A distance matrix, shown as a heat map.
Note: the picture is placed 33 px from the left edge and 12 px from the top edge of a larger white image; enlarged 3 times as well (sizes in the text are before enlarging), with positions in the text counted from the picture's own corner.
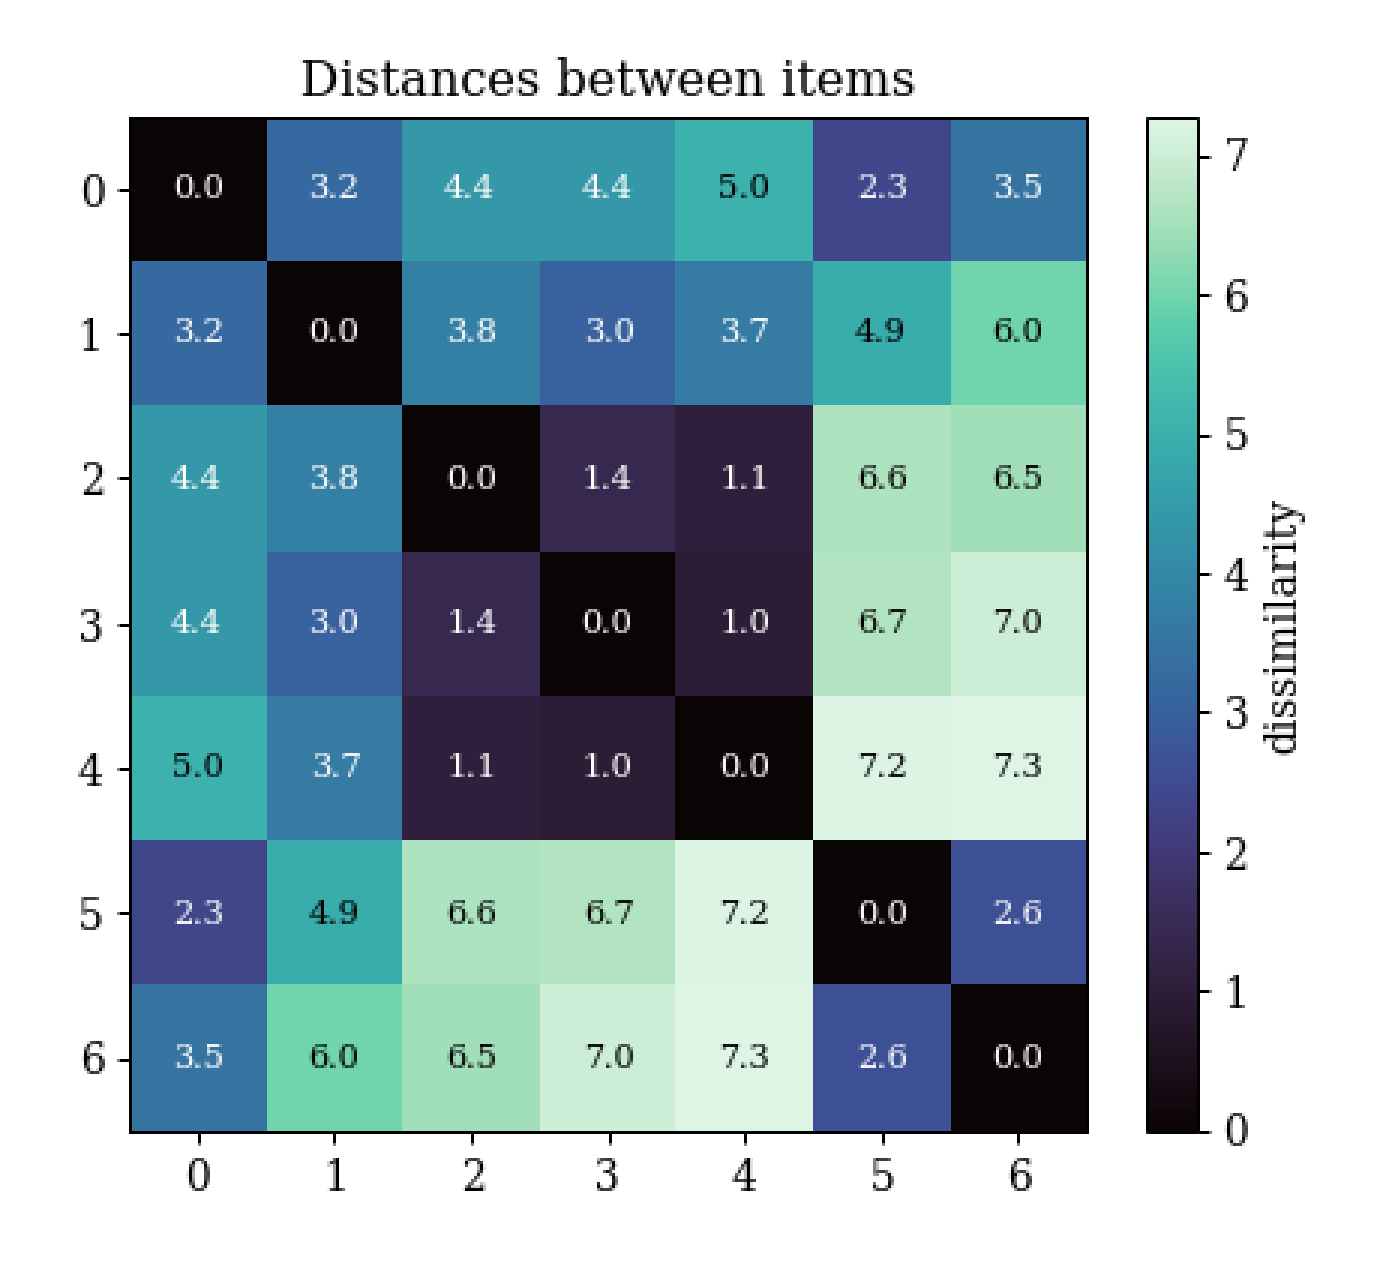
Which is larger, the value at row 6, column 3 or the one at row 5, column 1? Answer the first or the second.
the first
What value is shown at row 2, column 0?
4.4
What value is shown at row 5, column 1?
4.9
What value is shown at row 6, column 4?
7.3
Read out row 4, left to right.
5.0 3.7 1.1 1.0 0.0 7.2 7.3
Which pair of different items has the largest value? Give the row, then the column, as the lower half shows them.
6, 4
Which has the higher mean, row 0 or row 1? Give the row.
1
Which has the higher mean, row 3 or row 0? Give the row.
3
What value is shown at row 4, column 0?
5.0
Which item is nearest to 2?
4
